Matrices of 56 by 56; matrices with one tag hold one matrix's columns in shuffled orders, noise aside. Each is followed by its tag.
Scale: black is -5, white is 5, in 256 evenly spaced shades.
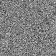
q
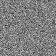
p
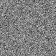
p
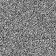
q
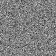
p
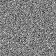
q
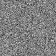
q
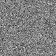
p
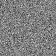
q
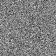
q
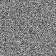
p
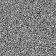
p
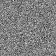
q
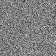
p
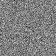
q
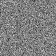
p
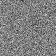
p
